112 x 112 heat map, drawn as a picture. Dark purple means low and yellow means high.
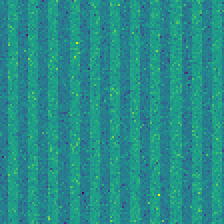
Slope: none. Stripes: upright, repeating 11 times. Average level on the scale: 50%. Histogram: bell-shaped.
